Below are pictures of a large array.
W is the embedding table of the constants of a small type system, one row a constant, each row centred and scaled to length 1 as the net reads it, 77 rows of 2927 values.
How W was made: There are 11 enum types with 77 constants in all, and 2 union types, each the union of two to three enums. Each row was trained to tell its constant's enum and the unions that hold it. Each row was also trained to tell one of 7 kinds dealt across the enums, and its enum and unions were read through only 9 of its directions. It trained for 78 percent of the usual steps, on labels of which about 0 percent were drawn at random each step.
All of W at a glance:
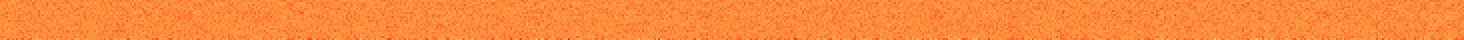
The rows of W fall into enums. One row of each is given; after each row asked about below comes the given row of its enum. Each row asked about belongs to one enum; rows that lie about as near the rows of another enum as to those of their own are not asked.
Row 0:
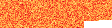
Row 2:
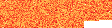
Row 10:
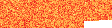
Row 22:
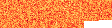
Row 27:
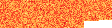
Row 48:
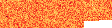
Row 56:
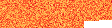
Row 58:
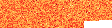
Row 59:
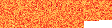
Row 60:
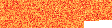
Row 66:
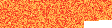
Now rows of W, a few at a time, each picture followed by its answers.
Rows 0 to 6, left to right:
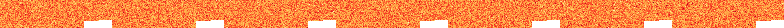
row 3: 60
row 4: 48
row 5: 22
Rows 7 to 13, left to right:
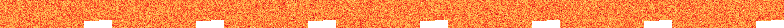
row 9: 56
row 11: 27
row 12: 66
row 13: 60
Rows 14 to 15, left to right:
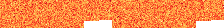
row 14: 56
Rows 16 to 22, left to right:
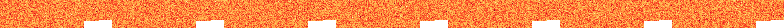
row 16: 10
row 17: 10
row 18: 60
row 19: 0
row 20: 2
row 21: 59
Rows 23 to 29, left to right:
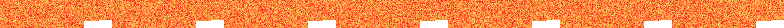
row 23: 58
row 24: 2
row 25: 27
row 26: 2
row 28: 0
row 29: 22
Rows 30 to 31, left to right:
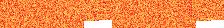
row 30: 48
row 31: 58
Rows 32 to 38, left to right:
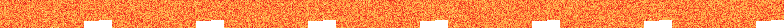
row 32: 22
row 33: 59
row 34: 66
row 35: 48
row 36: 0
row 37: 66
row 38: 58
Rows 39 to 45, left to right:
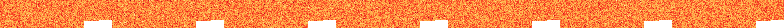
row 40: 10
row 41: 60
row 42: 66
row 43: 22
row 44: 48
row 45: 27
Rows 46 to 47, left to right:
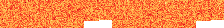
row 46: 60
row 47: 22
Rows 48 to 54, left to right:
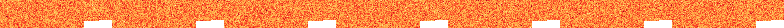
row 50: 48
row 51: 0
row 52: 56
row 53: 58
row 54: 27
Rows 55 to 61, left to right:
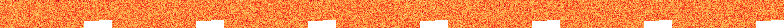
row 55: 56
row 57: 10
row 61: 60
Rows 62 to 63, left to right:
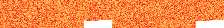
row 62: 2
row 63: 0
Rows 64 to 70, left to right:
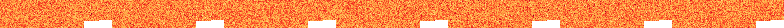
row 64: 48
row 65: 56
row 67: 0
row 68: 59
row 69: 56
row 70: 22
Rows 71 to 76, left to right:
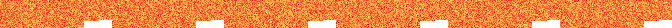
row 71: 27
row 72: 58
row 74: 58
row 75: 66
